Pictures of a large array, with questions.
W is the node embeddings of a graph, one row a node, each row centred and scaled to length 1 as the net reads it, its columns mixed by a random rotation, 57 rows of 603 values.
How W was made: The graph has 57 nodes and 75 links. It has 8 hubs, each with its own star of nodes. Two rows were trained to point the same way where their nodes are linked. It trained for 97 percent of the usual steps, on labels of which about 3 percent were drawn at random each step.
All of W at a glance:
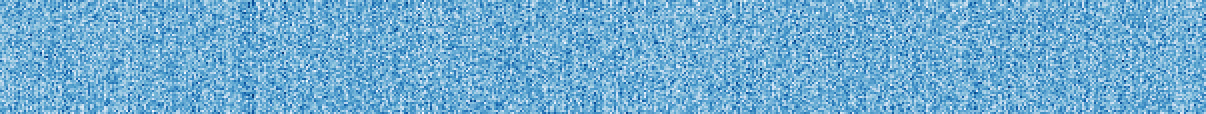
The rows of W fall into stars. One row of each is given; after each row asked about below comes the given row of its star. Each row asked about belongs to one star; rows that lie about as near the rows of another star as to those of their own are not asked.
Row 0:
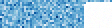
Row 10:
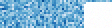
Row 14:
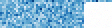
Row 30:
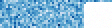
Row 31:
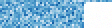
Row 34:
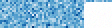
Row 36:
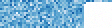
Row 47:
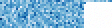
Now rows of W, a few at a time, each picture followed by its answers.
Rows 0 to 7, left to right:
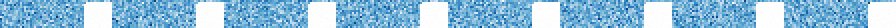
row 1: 10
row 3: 36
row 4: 31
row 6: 34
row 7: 0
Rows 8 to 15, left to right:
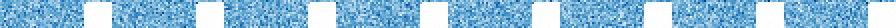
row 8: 10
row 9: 0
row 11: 30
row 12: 0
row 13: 34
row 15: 14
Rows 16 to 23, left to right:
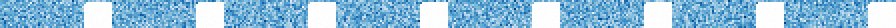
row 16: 10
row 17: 0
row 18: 30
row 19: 0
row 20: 36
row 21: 36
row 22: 0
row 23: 10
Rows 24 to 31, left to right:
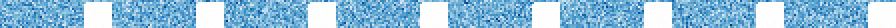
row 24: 34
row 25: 14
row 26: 31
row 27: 14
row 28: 14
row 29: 34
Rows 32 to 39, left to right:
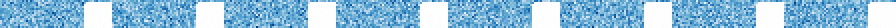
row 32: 14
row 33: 30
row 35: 0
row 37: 31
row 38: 34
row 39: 36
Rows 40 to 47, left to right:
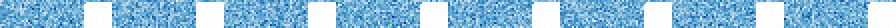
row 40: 30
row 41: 34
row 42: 34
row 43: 47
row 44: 47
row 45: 30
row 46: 34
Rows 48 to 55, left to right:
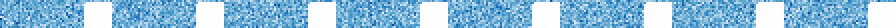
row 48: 10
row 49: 47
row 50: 31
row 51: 10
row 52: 36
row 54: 10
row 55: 47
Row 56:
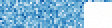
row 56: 10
